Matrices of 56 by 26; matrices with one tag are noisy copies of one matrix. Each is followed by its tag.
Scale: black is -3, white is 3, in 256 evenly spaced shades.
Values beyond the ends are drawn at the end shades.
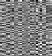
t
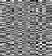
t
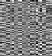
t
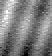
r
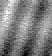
r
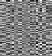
t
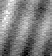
r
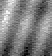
r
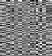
t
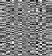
t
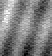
r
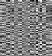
t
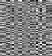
t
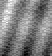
r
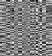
t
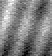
r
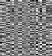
t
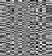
t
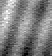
r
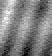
r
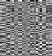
t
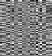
t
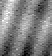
r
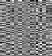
t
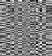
t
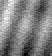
r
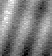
r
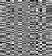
t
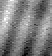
r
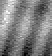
r
